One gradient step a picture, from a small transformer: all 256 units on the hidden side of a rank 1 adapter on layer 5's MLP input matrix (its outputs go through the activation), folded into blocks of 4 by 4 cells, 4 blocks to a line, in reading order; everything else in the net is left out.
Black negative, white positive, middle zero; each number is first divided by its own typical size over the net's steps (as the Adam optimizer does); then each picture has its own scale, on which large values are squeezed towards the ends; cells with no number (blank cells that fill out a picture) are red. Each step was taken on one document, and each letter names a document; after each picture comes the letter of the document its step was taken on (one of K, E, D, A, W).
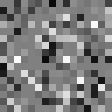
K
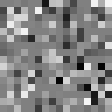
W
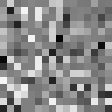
W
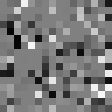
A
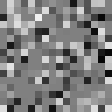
A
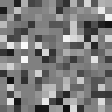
K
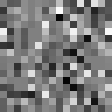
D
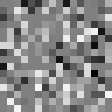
K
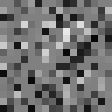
K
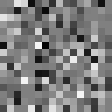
K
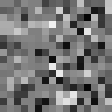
W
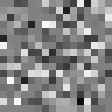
D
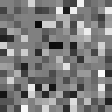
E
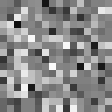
W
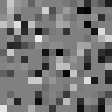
A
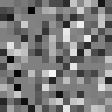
K
